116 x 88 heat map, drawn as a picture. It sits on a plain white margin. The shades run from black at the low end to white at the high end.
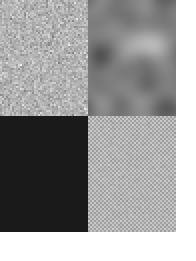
It is made of 2 by 2 panels. Panel 1,1: high, fine-grained. Panel 1,2: middling, smooth. Panel 2,1: very low, flat. Panel 2,2: high, checkered.
